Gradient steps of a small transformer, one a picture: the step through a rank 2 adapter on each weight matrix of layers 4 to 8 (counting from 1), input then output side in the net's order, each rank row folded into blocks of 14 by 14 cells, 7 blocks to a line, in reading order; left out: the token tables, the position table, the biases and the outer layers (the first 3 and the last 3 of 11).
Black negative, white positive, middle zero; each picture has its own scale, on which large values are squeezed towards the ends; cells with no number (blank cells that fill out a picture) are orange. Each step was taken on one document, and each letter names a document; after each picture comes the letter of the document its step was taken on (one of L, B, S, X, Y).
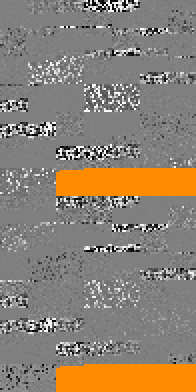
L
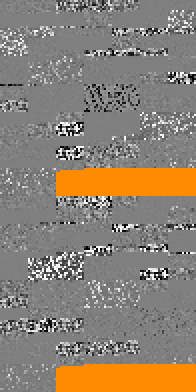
L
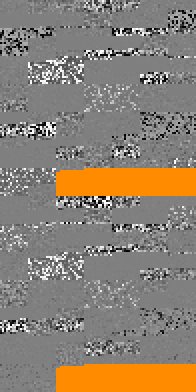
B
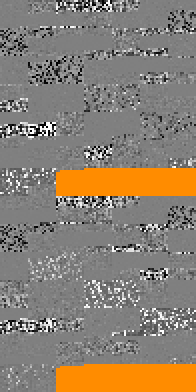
L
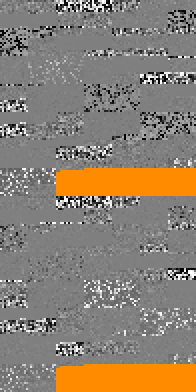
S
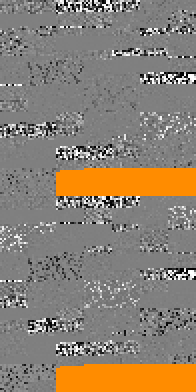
S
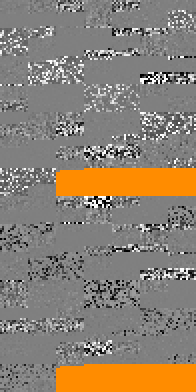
B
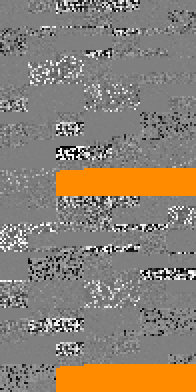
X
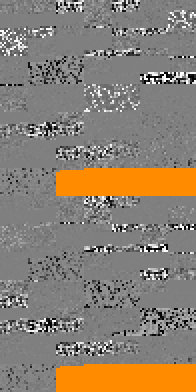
S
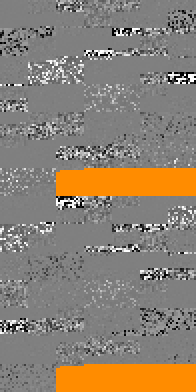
B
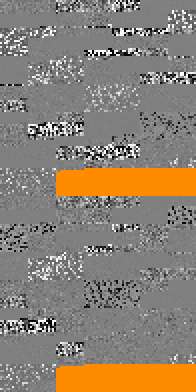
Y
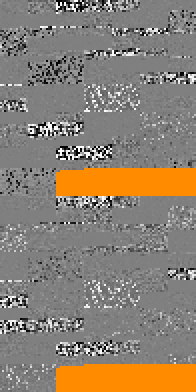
L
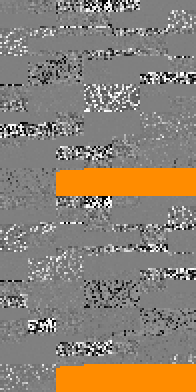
Y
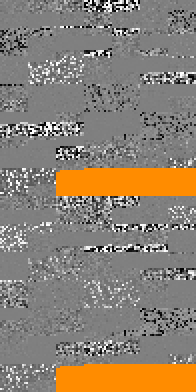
X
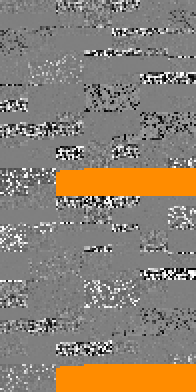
S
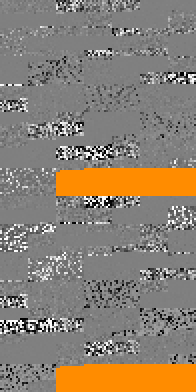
Y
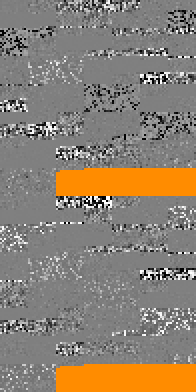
S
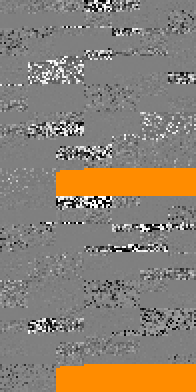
B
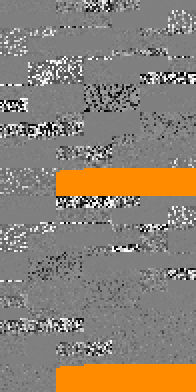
Y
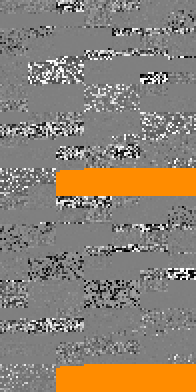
B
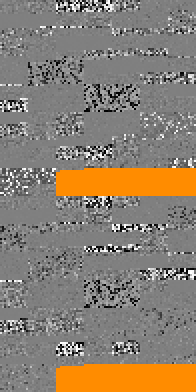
S
